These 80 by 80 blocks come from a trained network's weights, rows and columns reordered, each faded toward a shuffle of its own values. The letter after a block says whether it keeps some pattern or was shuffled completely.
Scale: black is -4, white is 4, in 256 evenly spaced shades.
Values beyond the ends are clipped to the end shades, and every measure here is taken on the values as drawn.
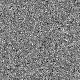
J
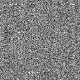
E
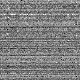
E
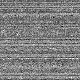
E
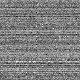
E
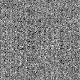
E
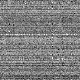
E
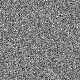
J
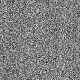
E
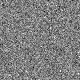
J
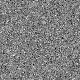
J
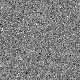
J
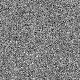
J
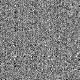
E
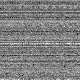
E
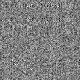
E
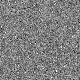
J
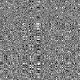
E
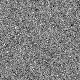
J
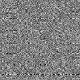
E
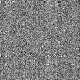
E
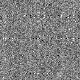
E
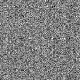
E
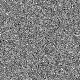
J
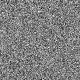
J
